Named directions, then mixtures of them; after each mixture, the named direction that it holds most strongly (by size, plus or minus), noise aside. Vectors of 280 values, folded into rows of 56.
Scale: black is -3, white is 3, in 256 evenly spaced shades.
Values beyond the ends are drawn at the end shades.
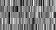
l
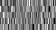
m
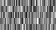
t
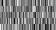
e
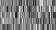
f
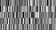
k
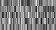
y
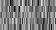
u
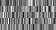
k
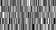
m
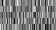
e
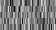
u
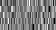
m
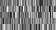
f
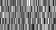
m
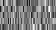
m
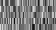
e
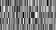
k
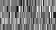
f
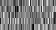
m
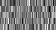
m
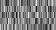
y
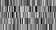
y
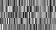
t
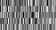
k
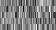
f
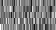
e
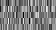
k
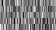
e
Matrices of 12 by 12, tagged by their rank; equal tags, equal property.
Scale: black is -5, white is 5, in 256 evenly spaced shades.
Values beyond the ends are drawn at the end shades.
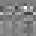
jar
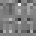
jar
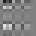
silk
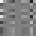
silk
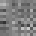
jar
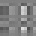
silk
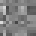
jar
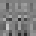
jar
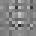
jar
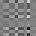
silk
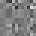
jar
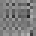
jar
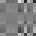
silk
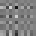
silk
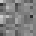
jar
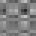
silk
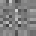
jar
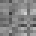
jar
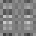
silk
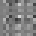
jar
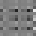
silk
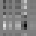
silk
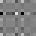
silk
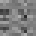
jar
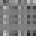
silk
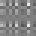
silk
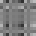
silk
